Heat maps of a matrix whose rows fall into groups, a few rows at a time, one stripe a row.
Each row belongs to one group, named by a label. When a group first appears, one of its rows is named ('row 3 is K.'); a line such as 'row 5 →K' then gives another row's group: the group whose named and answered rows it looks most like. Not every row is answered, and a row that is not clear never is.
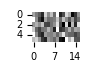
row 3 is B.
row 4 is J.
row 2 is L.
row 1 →J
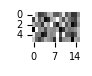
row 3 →L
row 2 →J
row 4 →J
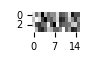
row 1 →L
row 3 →J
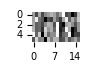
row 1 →L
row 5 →L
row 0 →J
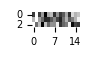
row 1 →L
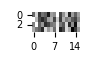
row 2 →L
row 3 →B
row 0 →L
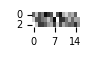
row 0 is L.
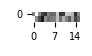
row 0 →L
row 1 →J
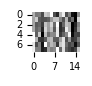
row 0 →J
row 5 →J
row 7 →J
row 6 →J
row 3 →B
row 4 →B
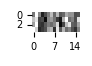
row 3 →J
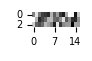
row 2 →B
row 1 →J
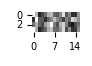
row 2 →J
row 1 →L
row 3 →J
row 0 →J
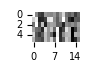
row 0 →J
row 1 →J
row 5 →B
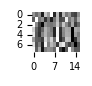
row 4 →B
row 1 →L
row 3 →B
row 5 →B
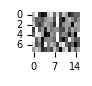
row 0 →J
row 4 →L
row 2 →B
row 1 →B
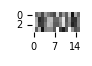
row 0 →B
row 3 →B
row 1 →J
